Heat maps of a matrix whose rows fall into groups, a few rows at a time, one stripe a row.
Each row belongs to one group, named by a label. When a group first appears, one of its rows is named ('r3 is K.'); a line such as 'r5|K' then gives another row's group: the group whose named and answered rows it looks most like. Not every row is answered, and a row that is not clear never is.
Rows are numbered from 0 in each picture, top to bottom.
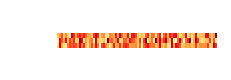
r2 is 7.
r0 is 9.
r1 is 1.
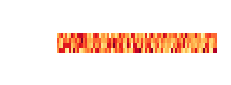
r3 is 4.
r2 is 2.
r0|9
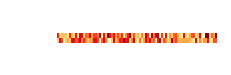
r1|7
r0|2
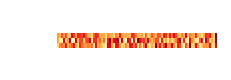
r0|9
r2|1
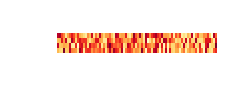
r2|2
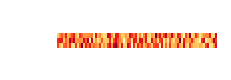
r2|2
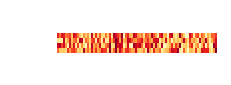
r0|4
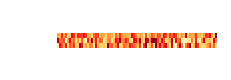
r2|1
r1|4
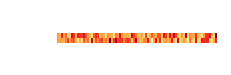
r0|9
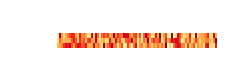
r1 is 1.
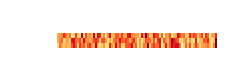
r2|1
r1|7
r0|2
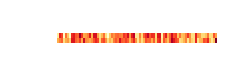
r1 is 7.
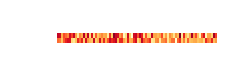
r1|2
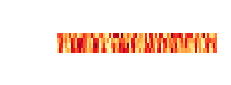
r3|7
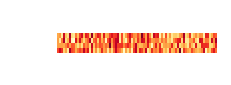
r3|4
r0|2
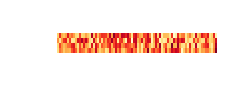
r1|2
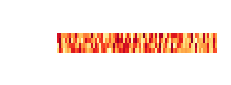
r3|7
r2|7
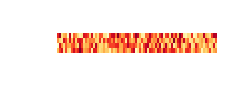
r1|2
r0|4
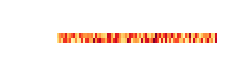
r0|1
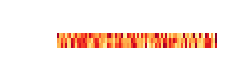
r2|9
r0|2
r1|9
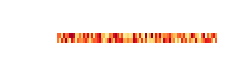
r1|9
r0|4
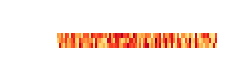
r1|1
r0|7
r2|1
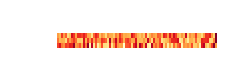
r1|7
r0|9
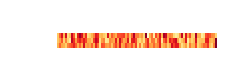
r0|9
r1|9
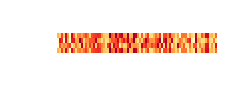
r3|9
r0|9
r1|1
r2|2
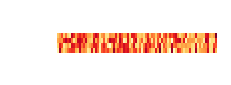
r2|7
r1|2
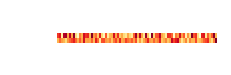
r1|7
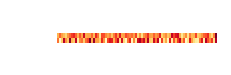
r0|7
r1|2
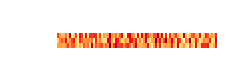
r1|1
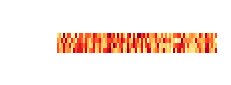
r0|2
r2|2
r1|9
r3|2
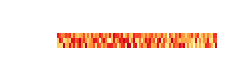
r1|7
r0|4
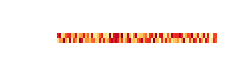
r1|2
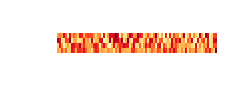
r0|2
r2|7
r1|4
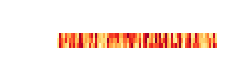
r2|1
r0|1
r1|1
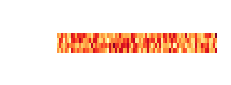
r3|9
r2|7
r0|9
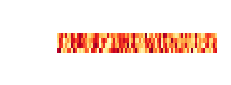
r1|7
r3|4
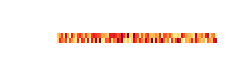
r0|9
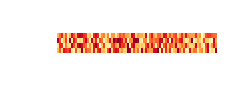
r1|4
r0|9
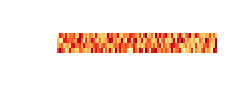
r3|4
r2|7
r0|1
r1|2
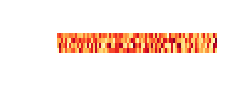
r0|4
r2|4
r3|1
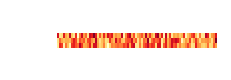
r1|1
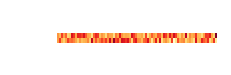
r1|7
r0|9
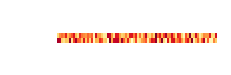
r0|1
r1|4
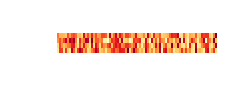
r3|9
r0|7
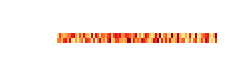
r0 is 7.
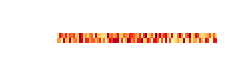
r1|2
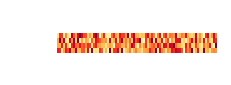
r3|4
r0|9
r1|4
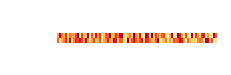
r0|4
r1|2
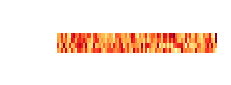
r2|2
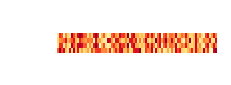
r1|1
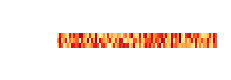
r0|1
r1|4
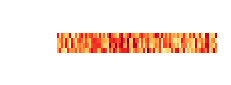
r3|7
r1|9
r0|2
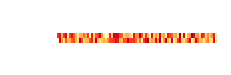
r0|4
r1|1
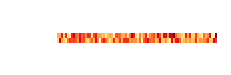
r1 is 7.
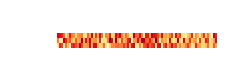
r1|2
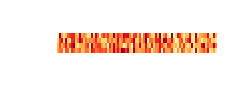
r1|1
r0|7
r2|4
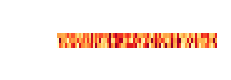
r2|1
